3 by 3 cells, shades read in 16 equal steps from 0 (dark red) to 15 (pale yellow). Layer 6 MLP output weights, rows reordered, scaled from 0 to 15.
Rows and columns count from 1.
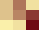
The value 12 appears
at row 1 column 1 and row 2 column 1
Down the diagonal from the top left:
12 8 0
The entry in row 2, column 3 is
3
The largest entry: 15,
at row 3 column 1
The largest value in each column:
15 14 14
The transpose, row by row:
12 12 15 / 7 8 14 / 14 3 0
